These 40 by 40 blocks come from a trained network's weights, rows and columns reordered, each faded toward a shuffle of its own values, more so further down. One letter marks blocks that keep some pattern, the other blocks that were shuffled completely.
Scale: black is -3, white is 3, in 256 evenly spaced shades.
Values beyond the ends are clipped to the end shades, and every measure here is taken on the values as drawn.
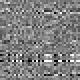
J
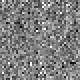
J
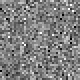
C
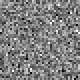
C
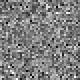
J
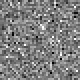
C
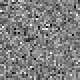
C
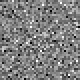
C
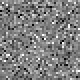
C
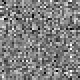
J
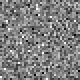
C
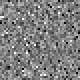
C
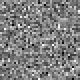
C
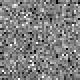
C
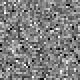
C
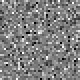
C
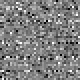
J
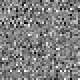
J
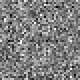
C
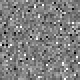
C
